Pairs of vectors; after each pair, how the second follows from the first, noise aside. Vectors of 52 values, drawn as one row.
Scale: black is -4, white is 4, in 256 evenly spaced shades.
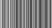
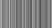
shrunk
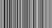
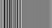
partly zeroed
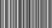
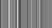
partly zeroed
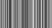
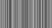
shrunk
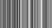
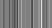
partly zeroed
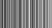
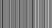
partly zeroed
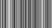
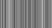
shrunk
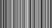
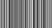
shuffled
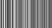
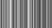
shuffled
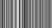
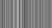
shrunk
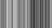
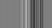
partly zeroed
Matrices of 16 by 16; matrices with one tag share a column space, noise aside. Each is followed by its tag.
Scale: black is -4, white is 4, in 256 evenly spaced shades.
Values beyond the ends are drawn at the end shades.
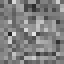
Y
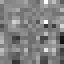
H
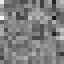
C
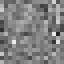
Y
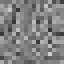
Y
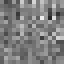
C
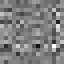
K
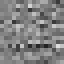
K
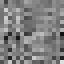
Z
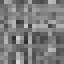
H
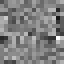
Z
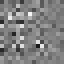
K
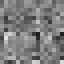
Z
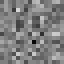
Y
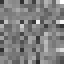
H
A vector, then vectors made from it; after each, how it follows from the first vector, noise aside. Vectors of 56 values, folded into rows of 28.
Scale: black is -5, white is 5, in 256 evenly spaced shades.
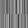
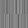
shrunk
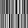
scaled up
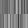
sign-scrambled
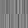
shrunk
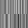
sign-scrambled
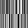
scaled up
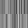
sign-scrambled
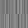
shrunk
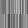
sign-scrambled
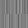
shrunk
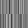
reversed
